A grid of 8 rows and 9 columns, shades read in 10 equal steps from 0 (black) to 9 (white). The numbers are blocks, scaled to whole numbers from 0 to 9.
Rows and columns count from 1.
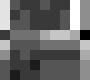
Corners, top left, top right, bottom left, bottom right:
8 5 3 5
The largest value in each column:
8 4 4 4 6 7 7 9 7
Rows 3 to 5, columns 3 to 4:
3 2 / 4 4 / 3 3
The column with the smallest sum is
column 4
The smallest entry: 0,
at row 4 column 9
